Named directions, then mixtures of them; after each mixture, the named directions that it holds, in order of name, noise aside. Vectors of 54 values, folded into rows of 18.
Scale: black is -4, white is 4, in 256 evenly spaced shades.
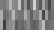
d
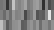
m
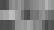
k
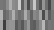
d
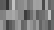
k, m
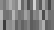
d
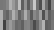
d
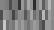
d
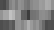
k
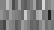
d, m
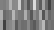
d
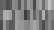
d, k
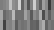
d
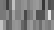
m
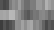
k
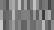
d, m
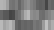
k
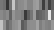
m
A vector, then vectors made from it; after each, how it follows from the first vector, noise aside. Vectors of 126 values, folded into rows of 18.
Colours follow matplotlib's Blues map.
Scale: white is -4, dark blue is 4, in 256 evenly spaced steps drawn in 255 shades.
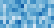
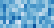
negated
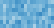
shrunk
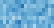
shrunk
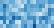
negated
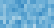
shrunk
